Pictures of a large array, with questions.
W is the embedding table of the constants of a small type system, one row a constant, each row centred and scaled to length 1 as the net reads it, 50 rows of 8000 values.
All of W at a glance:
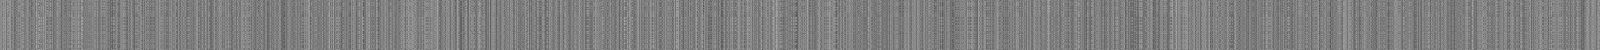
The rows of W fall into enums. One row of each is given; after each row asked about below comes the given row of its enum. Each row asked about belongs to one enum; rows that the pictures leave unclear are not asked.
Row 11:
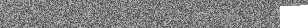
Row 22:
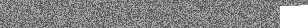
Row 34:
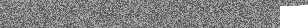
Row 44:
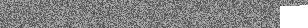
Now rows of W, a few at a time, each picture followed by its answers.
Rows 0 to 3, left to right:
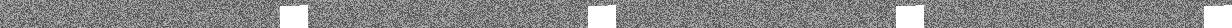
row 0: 11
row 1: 34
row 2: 44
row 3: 22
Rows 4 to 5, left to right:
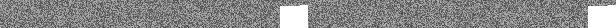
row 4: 22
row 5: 44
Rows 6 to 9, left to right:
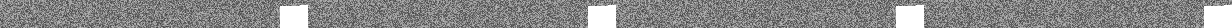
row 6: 11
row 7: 34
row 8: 11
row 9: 34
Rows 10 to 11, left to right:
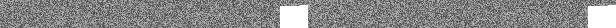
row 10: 44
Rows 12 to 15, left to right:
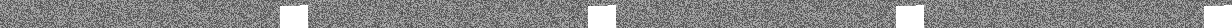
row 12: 22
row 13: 44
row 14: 22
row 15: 22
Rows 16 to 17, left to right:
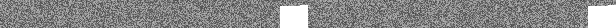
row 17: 34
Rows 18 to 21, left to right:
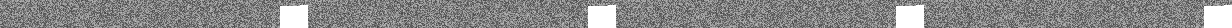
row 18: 34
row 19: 44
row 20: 34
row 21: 34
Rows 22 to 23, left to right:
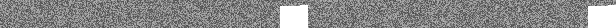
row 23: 34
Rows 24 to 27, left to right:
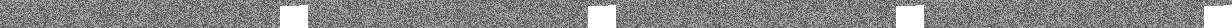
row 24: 34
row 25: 22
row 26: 44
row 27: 34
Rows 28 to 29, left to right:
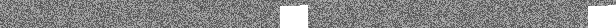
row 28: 22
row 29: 34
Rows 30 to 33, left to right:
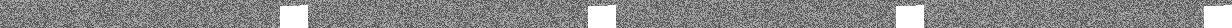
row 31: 44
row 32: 22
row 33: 11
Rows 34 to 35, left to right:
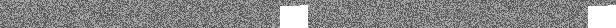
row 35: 22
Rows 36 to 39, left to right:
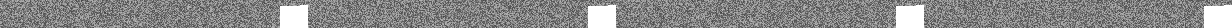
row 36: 34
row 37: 22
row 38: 34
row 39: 22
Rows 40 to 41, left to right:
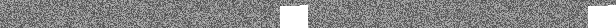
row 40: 44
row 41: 22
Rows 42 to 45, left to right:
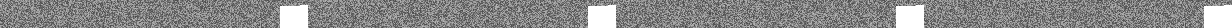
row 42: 22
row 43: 34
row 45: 22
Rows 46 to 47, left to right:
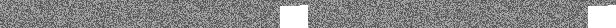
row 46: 22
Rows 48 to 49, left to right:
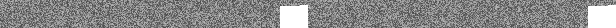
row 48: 44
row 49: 34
